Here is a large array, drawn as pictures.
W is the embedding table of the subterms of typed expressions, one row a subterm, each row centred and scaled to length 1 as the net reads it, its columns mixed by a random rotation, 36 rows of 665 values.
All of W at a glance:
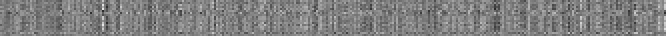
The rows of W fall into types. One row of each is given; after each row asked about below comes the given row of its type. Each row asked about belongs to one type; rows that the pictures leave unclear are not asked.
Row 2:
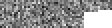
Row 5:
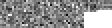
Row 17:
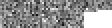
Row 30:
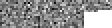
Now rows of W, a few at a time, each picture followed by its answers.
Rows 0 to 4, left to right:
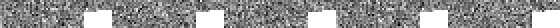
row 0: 17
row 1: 5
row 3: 17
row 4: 30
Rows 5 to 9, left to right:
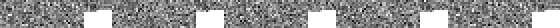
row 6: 30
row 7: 2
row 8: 5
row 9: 5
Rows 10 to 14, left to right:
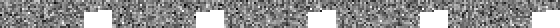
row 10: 2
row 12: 17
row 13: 17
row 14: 2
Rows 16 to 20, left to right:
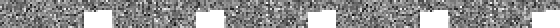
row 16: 30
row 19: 30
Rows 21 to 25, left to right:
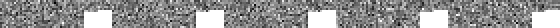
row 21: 30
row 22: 30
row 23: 30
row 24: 17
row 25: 5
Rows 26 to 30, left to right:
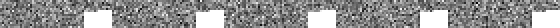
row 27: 5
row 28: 5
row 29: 30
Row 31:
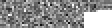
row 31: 5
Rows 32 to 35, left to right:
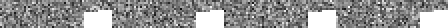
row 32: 2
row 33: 2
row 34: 30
